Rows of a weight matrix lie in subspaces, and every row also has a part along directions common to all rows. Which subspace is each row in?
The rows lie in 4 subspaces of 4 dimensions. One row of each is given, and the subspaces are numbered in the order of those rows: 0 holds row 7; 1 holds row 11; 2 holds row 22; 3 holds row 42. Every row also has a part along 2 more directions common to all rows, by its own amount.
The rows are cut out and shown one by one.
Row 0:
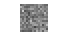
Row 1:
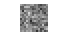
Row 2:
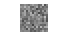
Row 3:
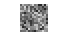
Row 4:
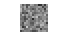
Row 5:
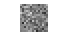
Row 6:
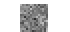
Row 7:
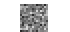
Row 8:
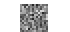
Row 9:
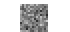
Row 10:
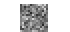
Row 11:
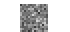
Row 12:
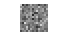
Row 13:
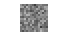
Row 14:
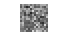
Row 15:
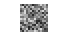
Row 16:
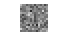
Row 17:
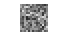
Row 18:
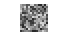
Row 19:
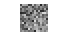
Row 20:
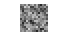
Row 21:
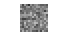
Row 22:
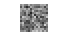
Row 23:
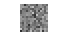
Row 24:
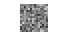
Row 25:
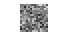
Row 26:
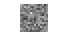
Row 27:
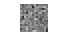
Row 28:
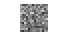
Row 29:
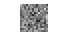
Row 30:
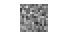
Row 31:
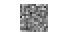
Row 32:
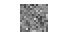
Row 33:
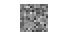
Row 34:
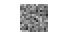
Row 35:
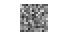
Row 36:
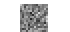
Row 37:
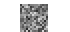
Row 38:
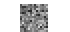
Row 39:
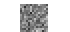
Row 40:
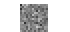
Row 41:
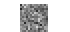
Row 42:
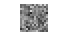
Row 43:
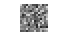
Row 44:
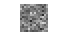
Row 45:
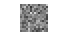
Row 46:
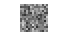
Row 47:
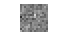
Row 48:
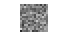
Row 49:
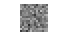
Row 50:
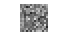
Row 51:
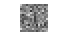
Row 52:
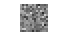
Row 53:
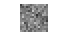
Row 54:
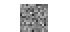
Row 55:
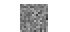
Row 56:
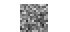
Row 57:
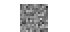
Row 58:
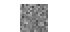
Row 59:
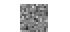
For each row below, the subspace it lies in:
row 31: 0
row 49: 0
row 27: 0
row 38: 3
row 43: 3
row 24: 3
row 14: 2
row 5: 1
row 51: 3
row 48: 0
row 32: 0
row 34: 0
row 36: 1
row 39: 1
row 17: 2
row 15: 3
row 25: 3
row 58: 0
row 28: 1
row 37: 2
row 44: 3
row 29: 1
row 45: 1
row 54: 1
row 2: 3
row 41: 2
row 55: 0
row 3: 2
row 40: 2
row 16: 3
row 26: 3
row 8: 0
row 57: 3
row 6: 0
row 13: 3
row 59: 0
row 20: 1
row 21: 2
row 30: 2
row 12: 2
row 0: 1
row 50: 2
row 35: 1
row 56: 3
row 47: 0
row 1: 1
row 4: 2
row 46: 3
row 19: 1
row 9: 0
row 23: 0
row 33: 2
